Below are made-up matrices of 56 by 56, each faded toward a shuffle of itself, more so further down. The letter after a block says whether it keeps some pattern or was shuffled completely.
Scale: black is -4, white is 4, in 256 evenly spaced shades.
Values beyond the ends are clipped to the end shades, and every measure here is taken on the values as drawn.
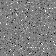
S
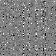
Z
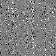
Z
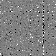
Z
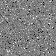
S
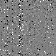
Z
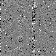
Z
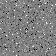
S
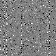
Z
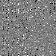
Z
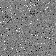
S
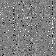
Z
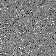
S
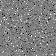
S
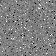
S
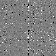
Z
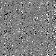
Z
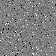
S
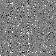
Z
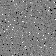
S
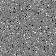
S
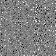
Z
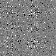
Z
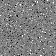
S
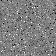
S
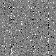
Z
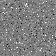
S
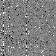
Z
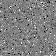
S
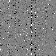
Z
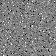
S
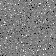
S
